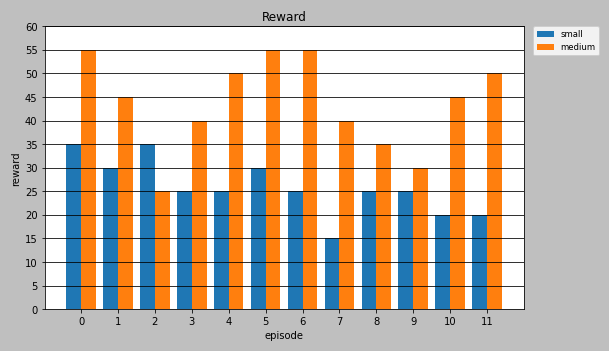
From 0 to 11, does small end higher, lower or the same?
lower
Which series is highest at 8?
medium
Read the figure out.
Title: Reward
x-axis: episode, ticks 0 1 2 3 4 5 6 7 8 9 10 11
y-axis: reward, ticks 0 5 10 15 20 25 30 35 40 45 50 55 60
Legend: small, medium
Values:
small: 35 30 35 25 25 30 25 15 25 25 20 20
medium: 55 45 25 40 50 55 55 40 35 30 45 50
